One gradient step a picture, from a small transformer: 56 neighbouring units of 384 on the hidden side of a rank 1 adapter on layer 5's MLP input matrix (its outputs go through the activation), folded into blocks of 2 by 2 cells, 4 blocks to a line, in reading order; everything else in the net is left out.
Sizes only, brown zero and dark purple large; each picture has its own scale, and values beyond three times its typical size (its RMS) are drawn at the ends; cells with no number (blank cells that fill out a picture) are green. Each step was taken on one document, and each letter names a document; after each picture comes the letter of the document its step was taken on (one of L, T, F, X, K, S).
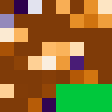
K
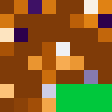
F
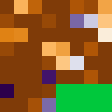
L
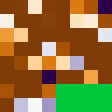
F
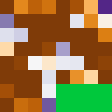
F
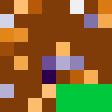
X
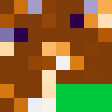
L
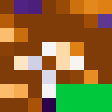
K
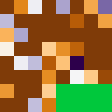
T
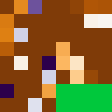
X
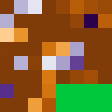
T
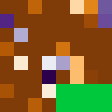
X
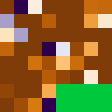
K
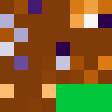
X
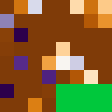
X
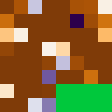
L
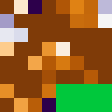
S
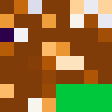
L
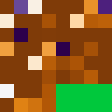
S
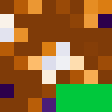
K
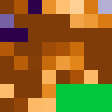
T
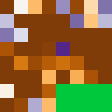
T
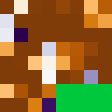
K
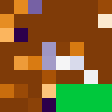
K
